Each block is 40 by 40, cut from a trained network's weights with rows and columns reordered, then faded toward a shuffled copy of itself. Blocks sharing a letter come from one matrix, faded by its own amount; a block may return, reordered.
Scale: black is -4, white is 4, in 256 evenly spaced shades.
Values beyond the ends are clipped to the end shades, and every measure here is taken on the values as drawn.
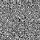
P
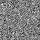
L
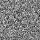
P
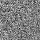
L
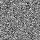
L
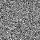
L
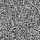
P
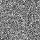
L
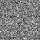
P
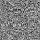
P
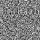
P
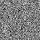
L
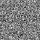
P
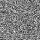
P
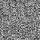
P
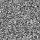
P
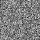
L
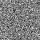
L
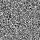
L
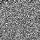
P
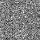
P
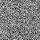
P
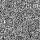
P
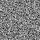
L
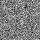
L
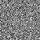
P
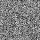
L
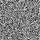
L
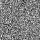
L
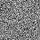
L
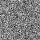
L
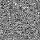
P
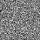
P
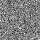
L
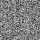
L
